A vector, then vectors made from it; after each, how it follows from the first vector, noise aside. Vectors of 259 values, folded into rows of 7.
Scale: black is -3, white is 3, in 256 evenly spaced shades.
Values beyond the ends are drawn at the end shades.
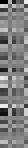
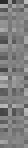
shrunk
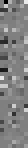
partly zeroed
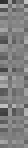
shrunk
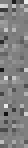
partly zeroed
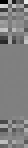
partly zeroed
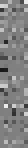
partly zeroed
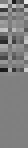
partly zeroed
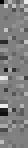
partly zeroed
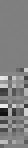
partly zeroed
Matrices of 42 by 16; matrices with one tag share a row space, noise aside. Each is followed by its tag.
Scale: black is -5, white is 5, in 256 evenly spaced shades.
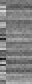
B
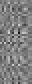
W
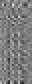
W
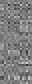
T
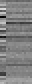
B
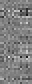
T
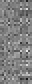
T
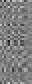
W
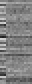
B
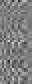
W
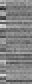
B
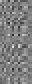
W
